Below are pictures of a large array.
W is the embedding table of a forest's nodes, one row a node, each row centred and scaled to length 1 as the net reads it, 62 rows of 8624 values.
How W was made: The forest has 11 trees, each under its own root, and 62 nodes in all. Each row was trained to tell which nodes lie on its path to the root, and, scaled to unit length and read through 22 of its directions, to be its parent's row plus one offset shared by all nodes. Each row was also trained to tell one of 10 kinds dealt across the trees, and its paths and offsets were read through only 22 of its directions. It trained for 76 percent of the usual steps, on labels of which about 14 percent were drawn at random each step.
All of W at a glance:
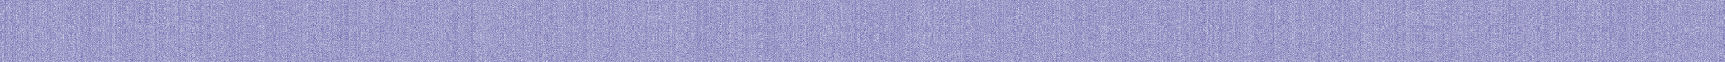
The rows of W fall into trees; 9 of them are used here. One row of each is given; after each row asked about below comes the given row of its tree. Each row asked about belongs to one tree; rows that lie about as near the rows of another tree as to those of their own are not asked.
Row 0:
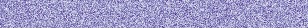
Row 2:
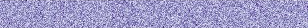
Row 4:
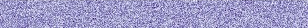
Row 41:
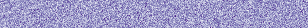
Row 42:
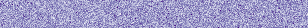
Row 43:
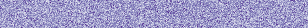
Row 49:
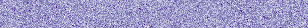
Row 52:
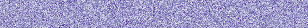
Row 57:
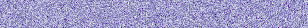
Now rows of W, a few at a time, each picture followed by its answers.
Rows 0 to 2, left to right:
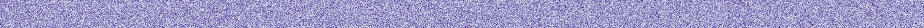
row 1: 52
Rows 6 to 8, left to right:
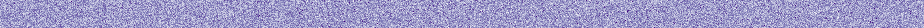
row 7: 49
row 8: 57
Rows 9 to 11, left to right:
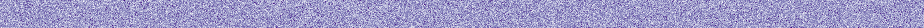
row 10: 52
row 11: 42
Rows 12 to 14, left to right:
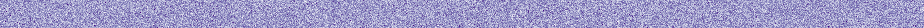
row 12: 49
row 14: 43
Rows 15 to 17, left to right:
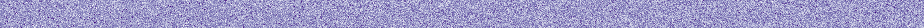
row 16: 42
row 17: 57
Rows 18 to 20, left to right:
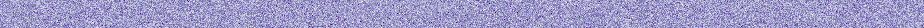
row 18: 42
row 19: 49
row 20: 0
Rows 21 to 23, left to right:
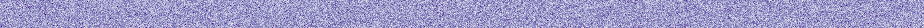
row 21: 49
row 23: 4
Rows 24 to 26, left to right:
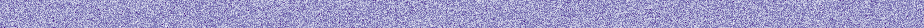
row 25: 4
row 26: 41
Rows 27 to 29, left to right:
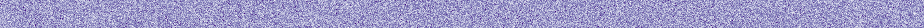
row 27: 2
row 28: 41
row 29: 52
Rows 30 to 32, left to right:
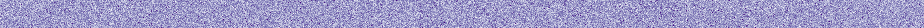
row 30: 52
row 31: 2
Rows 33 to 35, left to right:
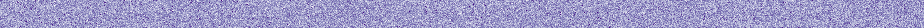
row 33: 49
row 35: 57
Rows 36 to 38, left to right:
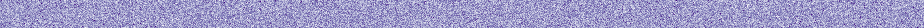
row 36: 49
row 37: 4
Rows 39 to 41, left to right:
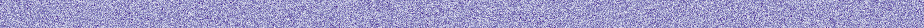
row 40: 57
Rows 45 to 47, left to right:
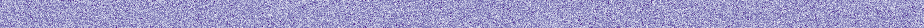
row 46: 43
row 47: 49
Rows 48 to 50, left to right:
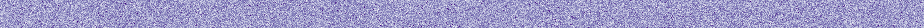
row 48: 41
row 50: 42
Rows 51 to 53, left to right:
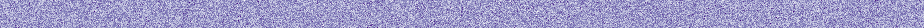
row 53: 0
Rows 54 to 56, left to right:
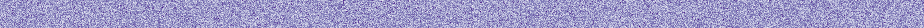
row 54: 2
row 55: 0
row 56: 43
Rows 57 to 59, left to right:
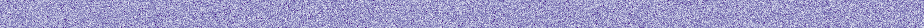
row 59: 57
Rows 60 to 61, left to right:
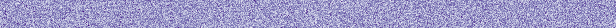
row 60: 2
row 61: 41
